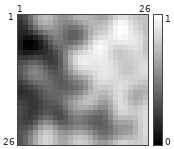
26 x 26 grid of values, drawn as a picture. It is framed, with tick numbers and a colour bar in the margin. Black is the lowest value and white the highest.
Slope: up to the right. Calmest part: middle right. Ninth with the highest average: top right. Grain: blotchy. Lone odd cells: none.
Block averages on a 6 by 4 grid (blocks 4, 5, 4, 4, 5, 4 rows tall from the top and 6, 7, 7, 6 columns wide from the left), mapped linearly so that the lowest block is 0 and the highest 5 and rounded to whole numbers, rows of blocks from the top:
2345 | 0255 | 2355 | 1244 | 1234 | 3434
